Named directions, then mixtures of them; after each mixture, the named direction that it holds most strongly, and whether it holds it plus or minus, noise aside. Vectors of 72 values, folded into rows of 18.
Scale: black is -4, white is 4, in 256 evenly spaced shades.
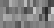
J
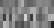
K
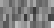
K, minus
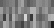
K, plus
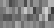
J, minus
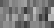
J, plus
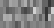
J, plus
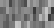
J, minus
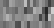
J, plus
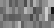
J, minus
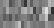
J, minus
